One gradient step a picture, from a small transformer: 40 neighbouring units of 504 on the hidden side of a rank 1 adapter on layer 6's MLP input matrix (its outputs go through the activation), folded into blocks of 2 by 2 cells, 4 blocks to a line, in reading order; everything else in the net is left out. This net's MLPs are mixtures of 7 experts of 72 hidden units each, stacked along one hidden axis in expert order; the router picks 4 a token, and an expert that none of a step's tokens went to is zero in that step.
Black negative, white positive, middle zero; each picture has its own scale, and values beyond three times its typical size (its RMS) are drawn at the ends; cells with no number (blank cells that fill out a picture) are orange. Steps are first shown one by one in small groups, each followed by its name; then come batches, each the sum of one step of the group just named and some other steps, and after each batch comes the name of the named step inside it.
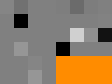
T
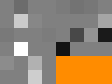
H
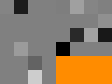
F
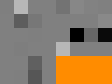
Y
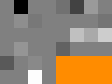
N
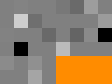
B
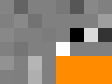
B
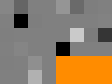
T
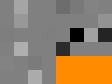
H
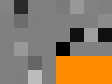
F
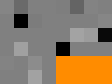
T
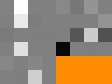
H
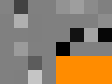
F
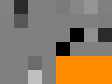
F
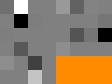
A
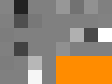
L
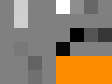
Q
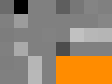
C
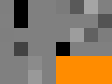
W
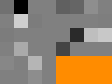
C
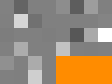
L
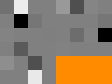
A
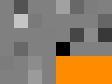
Q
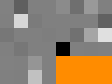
L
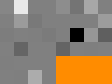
L
